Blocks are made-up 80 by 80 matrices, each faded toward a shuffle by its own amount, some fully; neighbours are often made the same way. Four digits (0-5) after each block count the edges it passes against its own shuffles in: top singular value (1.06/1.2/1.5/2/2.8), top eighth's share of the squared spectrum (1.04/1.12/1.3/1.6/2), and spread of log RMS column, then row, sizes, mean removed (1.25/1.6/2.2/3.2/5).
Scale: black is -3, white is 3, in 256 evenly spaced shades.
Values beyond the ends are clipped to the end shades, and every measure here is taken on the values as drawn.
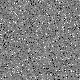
0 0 0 0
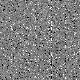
2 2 2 0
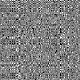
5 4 3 3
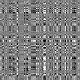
5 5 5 4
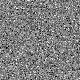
2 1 0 0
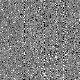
2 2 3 0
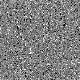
1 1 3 0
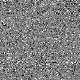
3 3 1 2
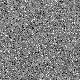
0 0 0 0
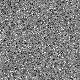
0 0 0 0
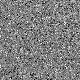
0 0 0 0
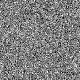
2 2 0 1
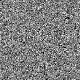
3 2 0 1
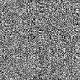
4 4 2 2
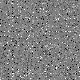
3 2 1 1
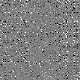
4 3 2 2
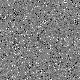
1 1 0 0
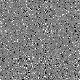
3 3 1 1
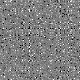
4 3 2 2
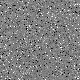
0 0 0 0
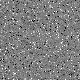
2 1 0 0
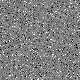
1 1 0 0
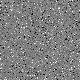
0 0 0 0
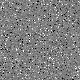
3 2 1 0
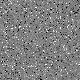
2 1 0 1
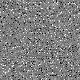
3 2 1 1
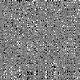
4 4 3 2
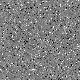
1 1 0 0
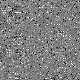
3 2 1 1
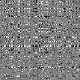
4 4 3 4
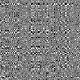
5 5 3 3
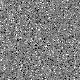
2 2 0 0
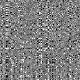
4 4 3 2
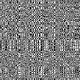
5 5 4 3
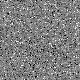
1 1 0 0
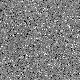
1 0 0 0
